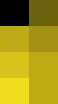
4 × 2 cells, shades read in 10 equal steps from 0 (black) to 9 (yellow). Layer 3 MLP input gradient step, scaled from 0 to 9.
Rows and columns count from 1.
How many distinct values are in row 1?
2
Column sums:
24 24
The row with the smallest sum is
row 1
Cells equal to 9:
1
